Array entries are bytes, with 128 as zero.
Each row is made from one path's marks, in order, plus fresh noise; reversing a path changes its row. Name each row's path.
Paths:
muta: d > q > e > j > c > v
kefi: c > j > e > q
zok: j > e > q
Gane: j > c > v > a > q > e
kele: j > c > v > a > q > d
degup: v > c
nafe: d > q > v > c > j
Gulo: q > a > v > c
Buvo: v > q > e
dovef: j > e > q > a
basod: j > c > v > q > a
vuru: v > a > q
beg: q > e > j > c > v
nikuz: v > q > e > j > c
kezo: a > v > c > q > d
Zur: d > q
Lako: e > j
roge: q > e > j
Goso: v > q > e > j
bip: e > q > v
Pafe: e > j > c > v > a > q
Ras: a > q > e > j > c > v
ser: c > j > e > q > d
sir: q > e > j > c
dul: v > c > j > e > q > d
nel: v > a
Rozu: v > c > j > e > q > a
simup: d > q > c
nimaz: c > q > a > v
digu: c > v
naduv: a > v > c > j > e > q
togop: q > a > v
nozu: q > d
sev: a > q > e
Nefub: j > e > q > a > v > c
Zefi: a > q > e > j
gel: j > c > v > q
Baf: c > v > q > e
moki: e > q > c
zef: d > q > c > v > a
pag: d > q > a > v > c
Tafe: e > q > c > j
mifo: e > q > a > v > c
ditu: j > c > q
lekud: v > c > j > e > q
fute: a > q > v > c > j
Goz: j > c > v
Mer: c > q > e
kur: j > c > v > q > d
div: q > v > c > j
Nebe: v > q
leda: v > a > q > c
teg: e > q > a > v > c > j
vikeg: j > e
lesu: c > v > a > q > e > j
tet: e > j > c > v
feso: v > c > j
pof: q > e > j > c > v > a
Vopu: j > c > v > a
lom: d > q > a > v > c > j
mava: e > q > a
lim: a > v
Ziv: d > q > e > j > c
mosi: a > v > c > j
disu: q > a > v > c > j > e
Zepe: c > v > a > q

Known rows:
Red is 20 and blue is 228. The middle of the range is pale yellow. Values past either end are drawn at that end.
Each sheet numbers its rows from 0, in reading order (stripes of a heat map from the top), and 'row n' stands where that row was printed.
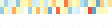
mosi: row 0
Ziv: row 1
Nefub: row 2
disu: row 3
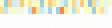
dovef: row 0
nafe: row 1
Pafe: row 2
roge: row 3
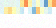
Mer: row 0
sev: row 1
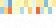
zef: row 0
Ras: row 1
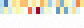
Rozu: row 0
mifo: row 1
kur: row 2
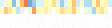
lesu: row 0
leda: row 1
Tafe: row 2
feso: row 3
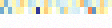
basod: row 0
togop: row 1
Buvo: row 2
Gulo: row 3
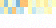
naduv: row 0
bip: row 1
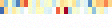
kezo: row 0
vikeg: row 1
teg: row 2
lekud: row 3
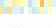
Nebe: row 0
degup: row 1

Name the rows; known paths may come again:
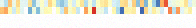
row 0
beg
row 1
basod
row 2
Goso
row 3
nimaz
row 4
Vopu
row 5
kezo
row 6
mava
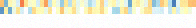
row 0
kur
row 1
tet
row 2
sir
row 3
Tafe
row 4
lim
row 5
fute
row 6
Rozu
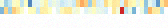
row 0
div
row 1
nel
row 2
Zepe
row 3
zok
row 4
pag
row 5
Zefi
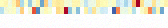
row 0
Lako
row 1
disu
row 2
lom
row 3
Nebe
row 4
ser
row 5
muta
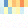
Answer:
lekud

